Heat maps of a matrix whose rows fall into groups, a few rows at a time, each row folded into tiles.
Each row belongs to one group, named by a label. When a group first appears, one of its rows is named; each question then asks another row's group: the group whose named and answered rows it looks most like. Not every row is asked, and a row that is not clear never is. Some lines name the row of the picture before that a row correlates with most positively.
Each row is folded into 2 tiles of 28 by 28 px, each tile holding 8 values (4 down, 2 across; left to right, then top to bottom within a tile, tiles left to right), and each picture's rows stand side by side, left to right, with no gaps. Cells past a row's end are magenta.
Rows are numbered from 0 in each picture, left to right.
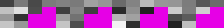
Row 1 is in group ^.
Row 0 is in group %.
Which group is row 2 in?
^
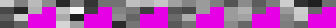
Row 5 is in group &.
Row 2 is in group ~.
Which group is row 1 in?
%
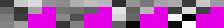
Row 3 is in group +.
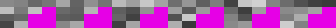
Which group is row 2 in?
~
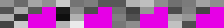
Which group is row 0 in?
+
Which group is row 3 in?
^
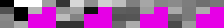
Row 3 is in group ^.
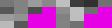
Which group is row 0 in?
^
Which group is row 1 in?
&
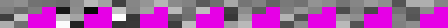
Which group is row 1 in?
^
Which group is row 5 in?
+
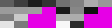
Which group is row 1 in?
^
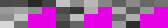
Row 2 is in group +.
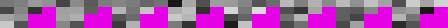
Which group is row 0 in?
^
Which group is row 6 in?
~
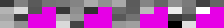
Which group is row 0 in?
%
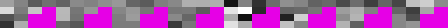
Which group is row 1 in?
+
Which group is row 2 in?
&
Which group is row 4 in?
%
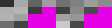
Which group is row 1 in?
^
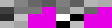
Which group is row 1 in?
+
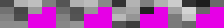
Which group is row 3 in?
&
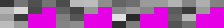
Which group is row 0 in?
%
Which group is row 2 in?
+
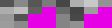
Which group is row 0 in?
%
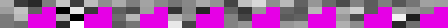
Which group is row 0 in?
&
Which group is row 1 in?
+
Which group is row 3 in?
^
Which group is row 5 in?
~
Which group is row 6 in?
%
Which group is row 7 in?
+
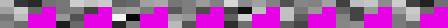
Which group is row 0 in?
&
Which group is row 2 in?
+
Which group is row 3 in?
^
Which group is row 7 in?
&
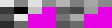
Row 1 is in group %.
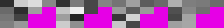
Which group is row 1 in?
%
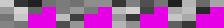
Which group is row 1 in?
+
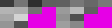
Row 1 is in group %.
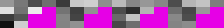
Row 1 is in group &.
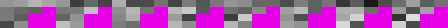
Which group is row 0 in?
~
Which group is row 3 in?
%
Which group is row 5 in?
%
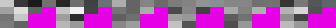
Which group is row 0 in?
&
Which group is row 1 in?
%
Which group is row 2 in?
~
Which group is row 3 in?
^
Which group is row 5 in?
%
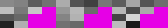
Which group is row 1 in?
&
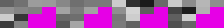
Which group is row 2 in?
&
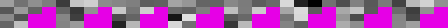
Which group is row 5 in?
&
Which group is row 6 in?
%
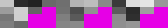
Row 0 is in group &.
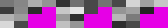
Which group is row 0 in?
^
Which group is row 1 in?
%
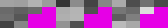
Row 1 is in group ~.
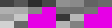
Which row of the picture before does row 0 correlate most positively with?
1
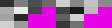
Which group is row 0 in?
%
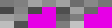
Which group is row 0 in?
^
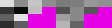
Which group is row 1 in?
^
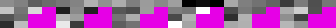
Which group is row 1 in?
^
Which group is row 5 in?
%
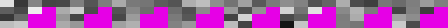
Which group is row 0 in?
~
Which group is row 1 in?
%
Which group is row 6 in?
&
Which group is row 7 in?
^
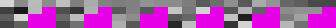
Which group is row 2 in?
^
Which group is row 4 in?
+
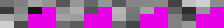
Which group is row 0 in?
^
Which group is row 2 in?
+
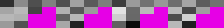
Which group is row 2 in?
+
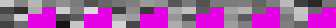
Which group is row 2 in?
^
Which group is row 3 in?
%
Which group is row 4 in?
%
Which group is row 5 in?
&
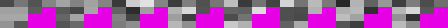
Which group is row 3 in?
%
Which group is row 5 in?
~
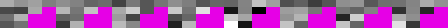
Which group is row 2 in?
%
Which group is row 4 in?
^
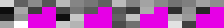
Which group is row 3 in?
^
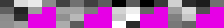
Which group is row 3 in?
&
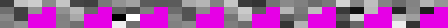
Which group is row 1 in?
&
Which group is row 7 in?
^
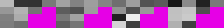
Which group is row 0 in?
&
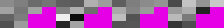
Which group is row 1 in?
+
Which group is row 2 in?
+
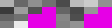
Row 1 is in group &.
